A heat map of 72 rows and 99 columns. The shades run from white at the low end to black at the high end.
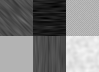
The table splits into 2 rows of 3 panels. Panel 1,1: high, slanting down to the right, faint in contrast. Panel 1,2: very high, streaked across, faint in contrast. Panel 1,3: low, checkered, faint in contrast. Panel 2,1: low, flat. Panel 2,2: high, streaked downward, faint in contrast. Panel 2,3: very low, blotchy, faint in contrast.
